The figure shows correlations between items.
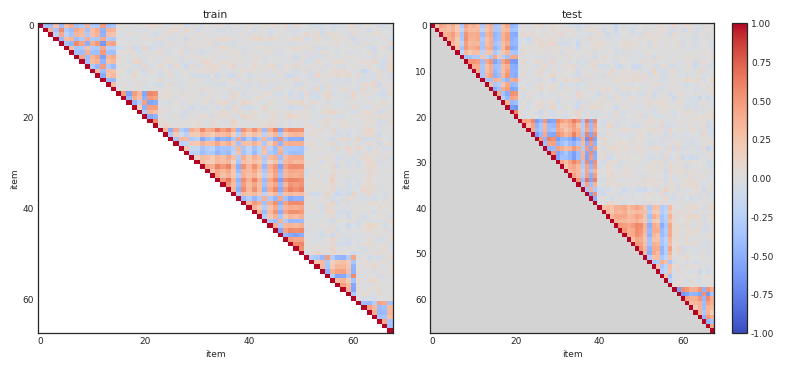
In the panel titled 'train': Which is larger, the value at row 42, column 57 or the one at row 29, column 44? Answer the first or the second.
the second
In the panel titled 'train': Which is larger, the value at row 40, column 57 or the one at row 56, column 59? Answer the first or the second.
the second
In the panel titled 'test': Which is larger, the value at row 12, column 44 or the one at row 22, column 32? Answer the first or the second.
the second
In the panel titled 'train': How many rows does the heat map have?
68
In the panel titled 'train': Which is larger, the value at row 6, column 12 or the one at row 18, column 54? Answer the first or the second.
the first
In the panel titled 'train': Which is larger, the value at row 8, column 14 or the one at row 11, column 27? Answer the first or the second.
the first
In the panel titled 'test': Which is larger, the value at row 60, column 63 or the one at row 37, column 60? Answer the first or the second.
the first
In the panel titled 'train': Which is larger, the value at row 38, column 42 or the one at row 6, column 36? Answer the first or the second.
the second
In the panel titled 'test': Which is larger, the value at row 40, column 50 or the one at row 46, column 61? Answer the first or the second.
the first
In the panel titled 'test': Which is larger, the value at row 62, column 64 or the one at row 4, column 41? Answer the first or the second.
the first
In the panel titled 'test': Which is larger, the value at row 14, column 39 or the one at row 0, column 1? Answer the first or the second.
the second
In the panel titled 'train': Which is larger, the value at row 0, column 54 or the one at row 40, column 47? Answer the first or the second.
the second
